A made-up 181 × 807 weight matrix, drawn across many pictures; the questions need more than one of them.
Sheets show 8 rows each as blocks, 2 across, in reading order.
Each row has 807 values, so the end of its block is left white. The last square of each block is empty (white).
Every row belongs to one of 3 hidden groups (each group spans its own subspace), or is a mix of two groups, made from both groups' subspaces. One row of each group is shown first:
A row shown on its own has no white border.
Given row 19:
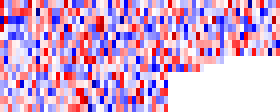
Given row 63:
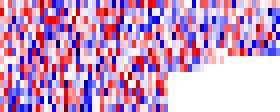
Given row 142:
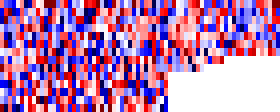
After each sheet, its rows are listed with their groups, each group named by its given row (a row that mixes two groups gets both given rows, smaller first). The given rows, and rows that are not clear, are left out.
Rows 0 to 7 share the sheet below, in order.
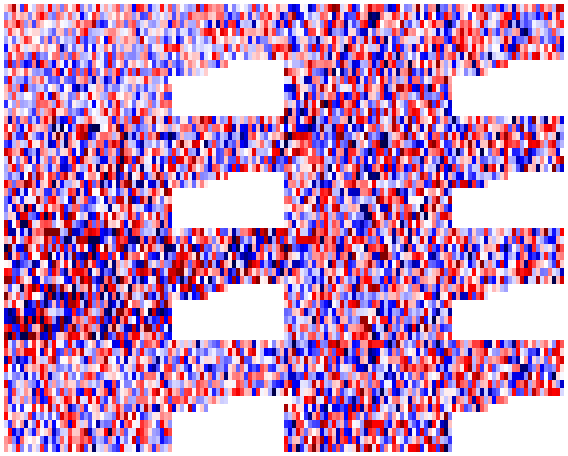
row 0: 19 and 142
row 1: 142
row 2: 63 and 142
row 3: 19
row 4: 19 and 142
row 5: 19
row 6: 19 and 63
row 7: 63 and 142
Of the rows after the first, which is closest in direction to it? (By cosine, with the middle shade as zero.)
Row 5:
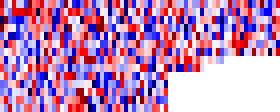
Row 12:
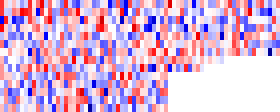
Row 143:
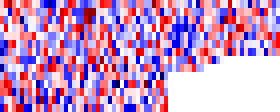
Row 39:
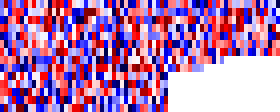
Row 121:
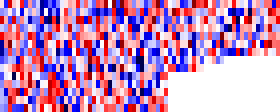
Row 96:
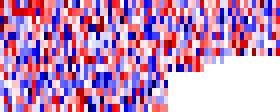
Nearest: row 96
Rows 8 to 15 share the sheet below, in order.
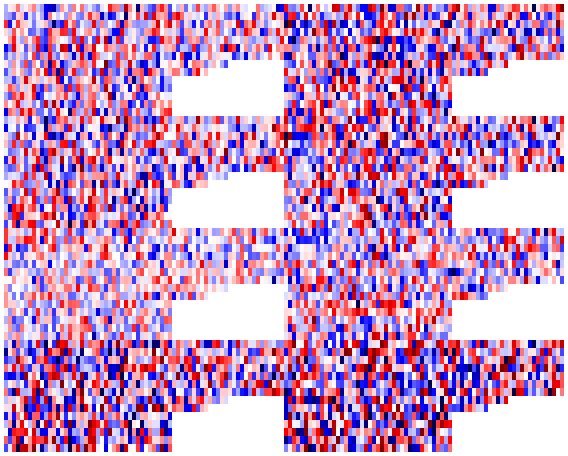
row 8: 63 and 142
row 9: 19 and 142
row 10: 63
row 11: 19
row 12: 19 and 63
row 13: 19
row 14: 63
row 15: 142
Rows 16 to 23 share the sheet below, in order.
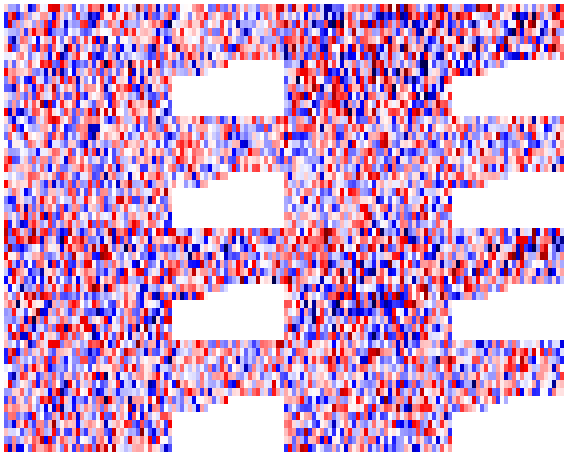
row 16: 142
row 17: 63
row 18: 142
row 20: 19 and 63
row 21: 19 and 63
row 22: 142
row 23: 63 and 142
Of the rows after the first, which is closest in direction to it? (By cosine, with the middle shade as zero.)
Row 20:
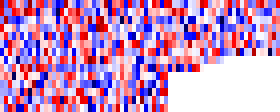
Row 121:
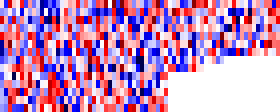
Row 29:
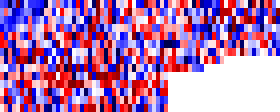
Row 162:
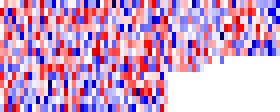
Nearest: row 121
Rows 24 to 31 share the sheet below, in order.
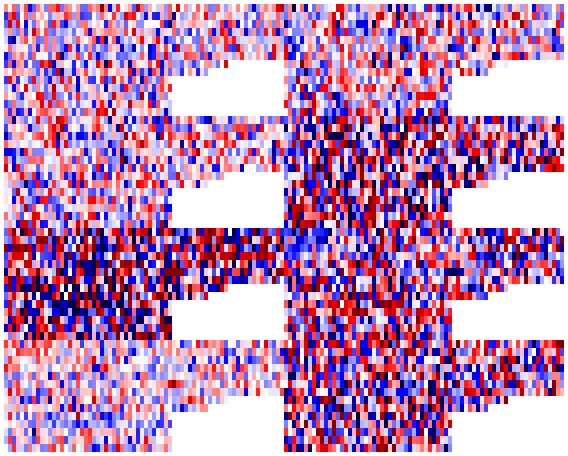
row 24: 142
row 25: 19 and 63
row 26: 63
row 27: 63
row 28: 19
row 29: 19
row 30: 19
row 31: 142
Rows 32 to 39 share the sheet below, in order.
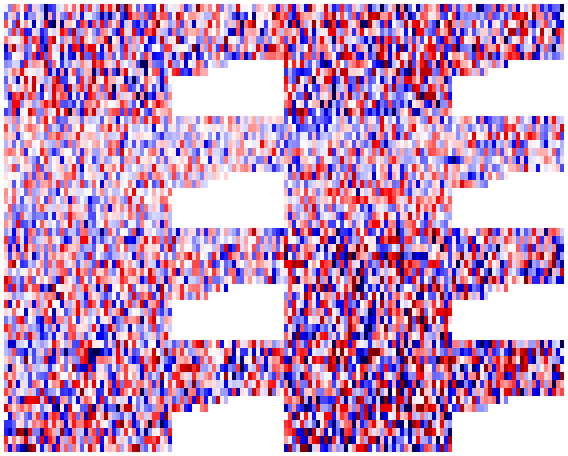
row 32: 63
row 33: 63 and 142
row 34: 63
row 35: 19
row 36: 142
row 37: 19 and 63
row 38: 63 and 142
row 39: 63 and 142
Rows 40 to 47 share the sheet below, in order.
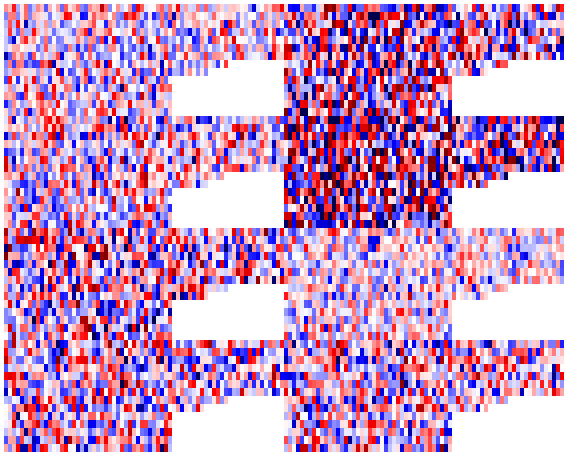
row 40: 142
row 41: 63 and 142
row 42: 63
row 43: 142
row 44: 19
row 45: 142
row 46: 63
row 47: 63
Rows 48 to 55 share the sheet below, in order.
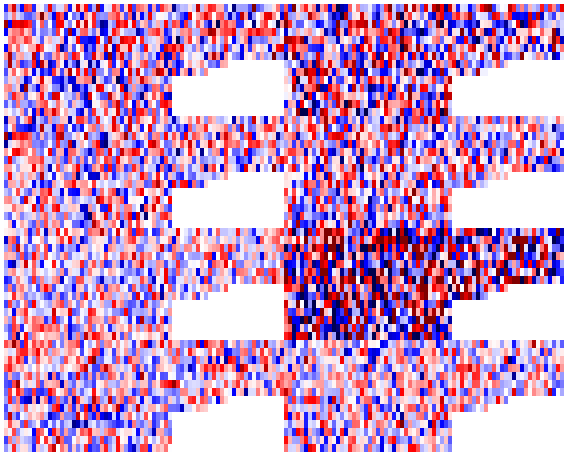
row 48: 19
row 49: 63
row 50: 19
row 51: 63
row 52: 63 and 142
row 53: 63
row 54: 19 and 142
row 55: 142
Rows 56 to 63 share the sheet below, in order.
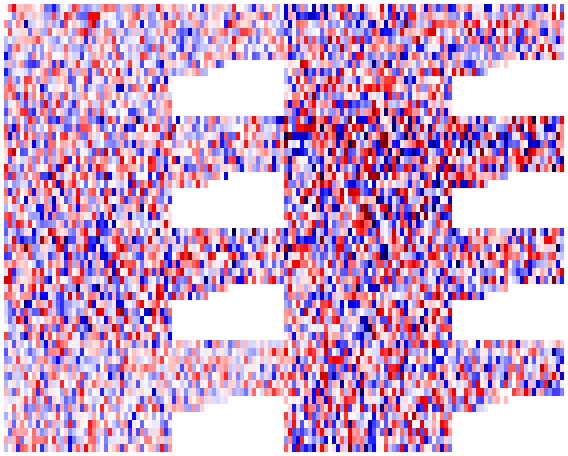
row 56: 142
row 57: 19 and 63
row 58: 142
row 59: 19
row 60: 19 and 142
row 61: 19
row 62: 63
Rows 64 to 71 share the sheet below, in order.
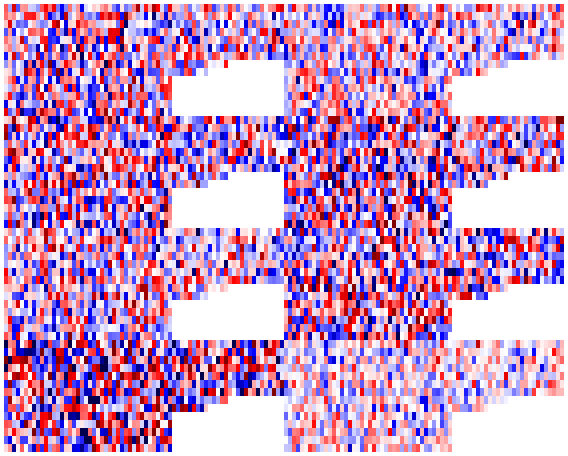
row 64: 63 and 142
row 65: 63
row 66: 63 and 142
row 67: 142
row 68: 63
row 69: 19 and 63
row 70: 19
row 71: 63
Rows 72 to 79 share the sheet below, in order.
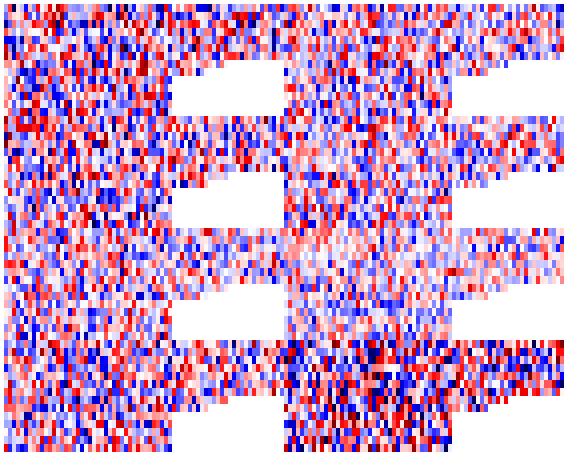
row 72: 63
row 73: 19 and 142
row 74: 19
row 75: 19 and 142
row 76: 63
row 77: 19
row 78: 19 and 142
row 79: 19 and 142
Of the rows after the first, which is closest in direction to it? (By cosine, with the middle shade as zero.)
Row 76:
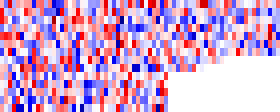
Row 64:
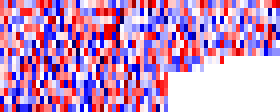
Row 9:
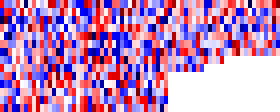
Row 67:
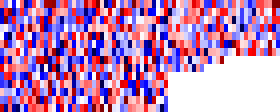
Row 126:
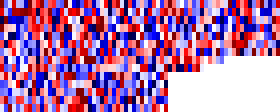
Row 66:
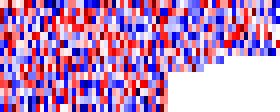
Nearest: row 64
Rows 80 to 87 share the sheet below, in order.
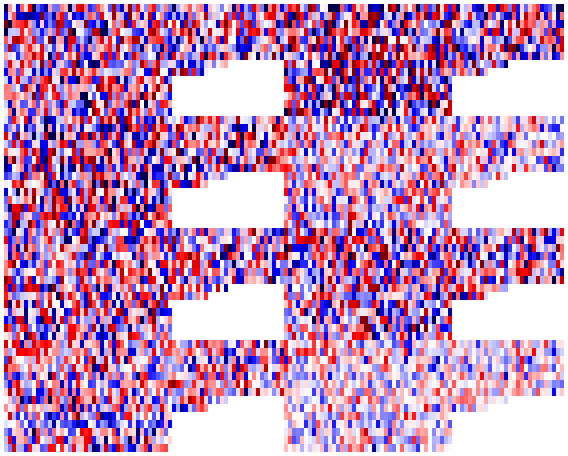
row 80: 19
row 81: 142
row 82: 63
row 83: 63 and 142
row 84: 142
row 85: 19
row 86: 19
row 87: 19 and 63
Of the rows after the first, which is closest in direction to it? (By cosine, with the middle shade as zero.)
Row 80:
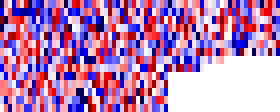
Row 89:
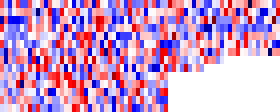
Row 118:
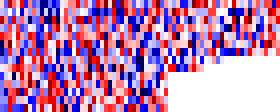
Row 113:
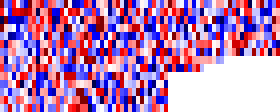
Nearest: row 118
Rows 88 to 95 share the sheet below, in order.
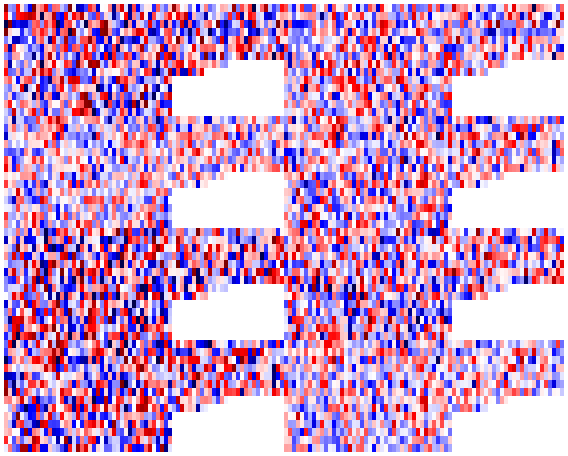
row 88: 19
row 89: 19
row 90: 63 and 142
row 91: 63
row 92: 63
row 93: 19 and 63
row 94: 63
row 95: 63
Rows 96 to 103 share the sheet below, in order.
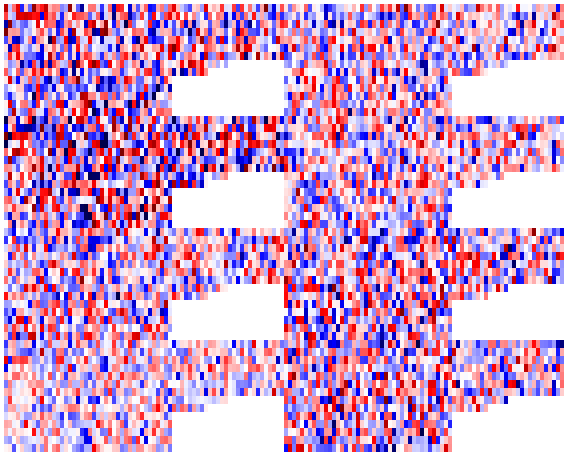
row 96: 19
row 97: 63
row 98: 19
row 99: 63
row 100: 63 and 142
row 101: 142
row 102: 19
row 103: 142
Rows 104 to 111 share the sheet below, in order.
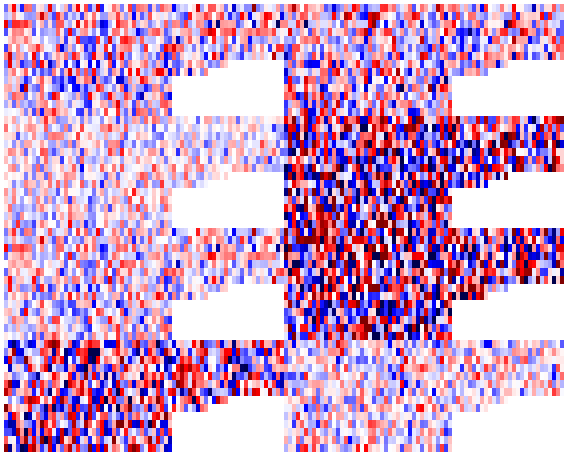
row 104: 19
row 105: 142
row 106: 63
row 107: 142
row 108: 19
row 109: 19
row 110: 142
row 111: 63
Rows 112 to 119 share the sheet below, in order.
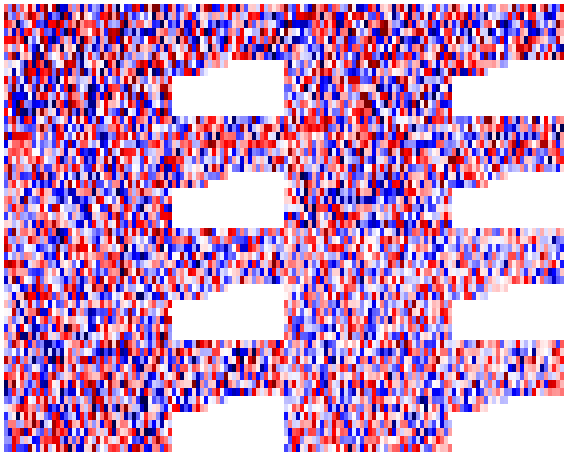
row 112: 63
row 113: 19
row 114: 19
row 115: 19 and 63
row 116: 63
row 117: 63
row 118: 63
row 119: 63
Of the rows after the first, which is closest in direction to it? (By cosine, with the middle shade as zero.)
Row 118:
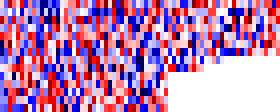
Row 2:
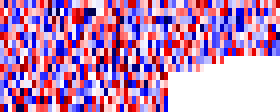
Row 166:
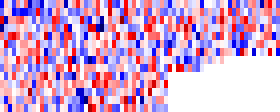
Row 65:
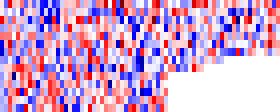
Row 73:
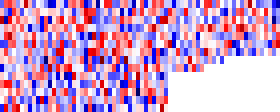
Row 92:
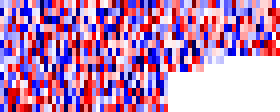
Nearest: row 65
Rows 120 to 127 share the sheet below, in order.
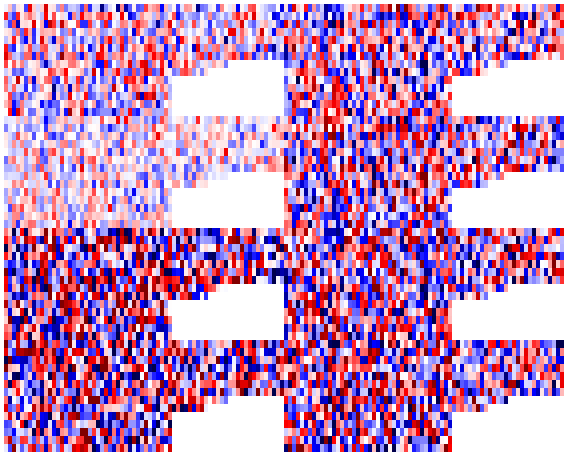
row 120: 63 and 142
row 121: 63
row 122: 63
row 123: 63
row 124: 19 and 63
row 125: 63 and 142
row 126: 19
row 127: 142
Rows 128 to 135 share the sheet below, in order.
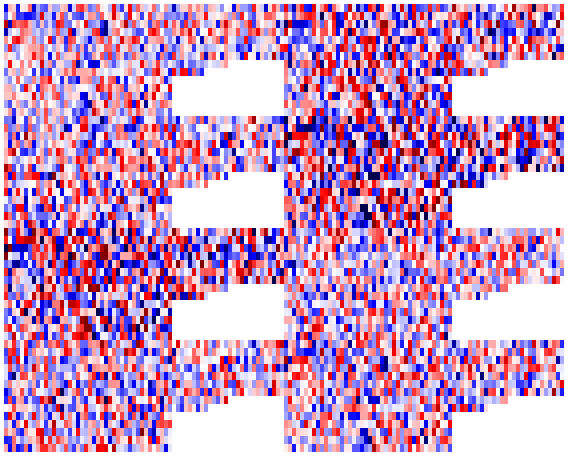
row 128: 19
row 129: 19
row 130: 142
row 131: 19
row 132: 19
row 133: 63 and 142
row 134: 142
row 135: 19
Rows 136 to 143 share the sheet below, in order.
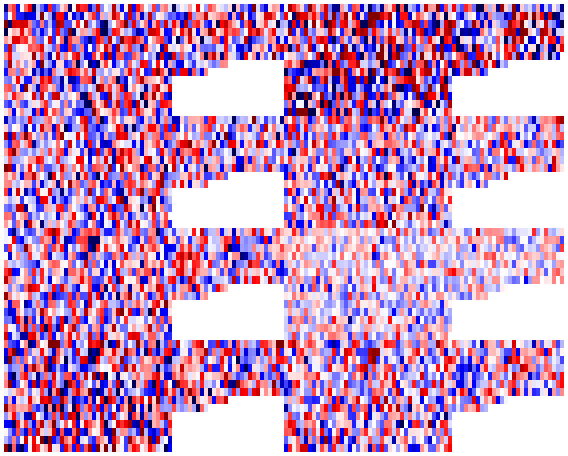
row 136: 19
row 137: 63 and 142
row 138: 19 and 142
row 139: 142
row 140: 142
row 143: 142
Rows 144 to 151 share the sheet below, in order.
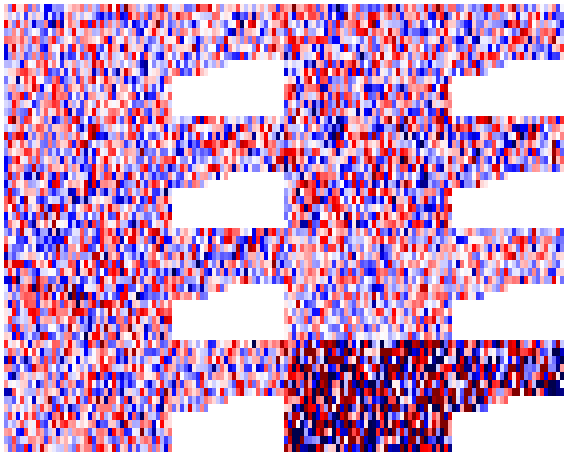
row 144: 63
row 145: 63 and 142
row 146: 19 and 142
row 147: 63
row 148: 19 and 63
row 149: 19 and 63
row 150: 19 and 142
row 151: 63
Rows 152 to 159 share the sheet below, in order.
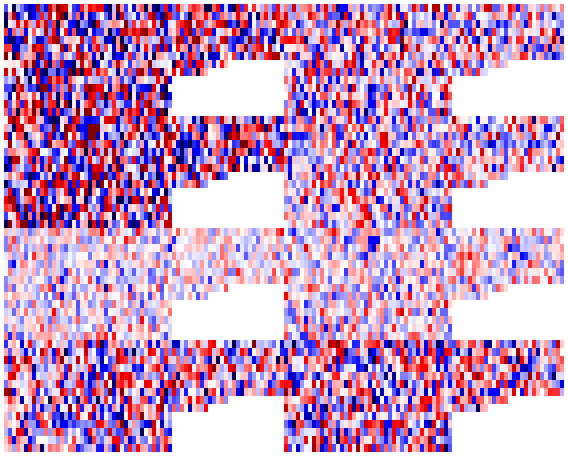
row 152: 63 and 142
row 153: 63
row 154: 142
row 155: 19
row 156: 142
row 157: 142
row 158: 19 and 142
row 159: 63 and 142
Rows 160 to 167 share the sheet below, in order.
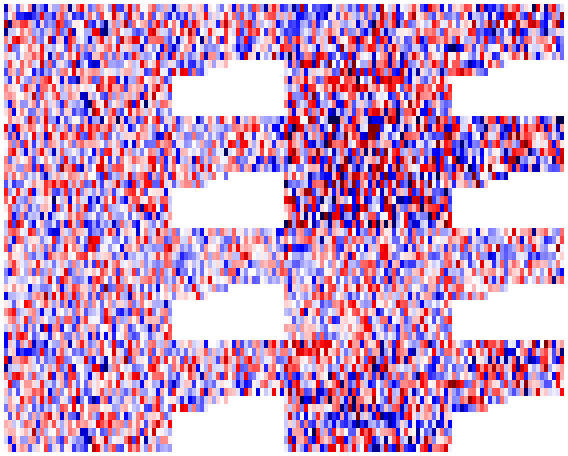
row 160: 19
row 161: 19
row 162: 63 and 142
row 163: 142
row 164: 142
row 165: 19
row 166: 19
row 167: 19
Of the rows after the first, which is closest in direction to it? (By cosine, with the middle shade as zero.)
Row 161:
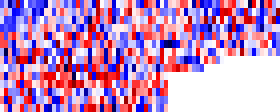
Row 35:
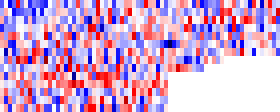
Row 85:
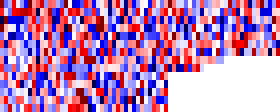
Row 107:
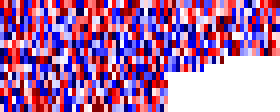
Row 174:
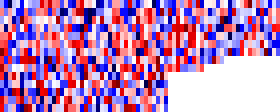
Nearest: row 35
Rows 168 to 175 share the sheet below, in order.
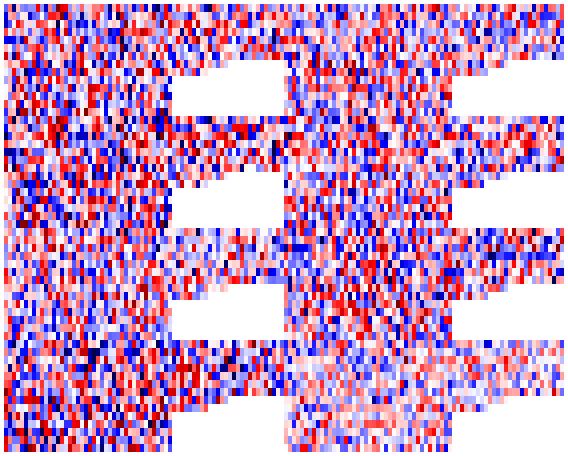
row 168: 63
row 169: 19 and 63
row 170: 63
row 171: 19 and 142
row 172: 63
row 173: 19
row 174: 142
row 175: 19 and 63
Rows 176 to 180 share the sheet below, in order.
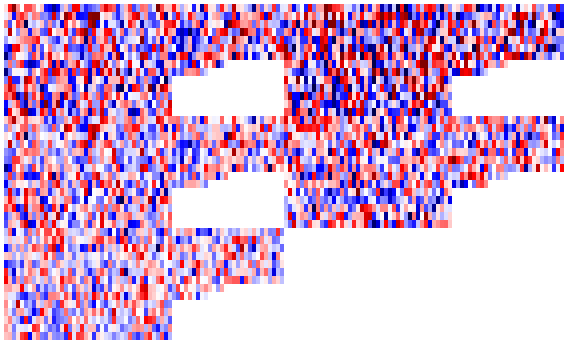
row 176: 142
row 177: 63
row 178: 142
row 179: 19
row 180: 63
